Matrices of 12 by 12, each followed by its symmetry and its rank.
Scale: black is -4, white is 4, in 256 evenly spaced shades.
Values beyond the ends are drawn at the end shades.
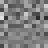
neither, rank two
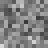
neither, full rank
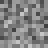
neither, full rank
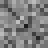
symmetric, full rank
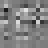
neither, rank two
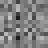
neither, rank two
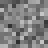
neither, full rank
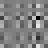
neither, rank one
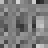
neither, rank two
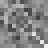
symmetric, full rank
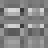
neither, rank one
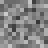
neither, full rank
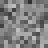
neither, full rank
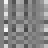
neither, rank one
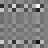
neither, rank one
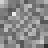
symmetric, full rank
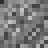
symmetric, full rank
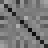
symmetric, full rank
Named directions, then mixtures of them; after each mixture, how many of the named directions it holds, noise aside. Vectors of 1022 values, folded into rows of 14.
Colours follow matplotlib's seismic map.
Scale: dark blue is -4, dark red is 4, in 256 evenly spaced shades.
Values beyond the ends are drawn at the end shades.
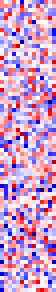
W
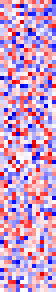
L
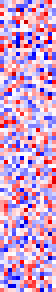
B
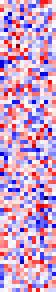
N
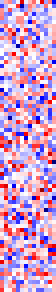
two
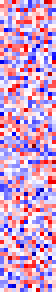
three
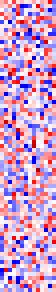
three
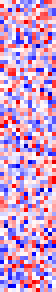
two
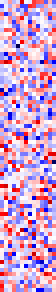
three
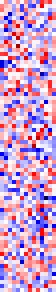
one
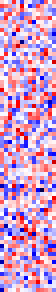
one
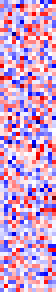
three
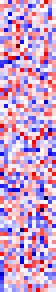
two
